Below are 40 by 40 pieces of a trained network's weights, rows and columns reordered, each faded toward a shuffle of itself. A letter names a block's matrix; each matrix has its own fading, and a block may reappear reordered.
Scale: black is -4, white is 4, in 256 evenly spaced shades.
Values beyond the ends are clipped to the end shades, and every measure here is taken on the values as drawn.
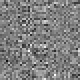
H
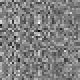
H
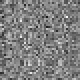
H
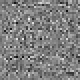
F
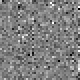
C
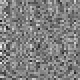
H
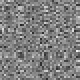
H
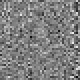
H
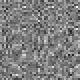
H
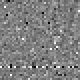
C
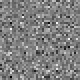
F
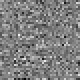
F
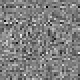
F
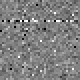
C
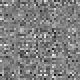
F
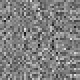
H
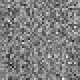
H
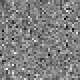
C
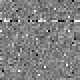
C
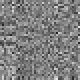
H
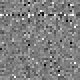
C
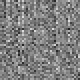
H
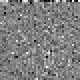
C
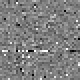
C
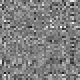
F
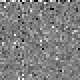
C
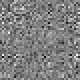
F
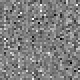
C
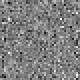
C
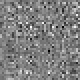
F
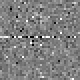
C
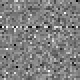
C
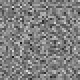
H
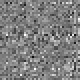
F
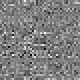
F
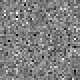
C
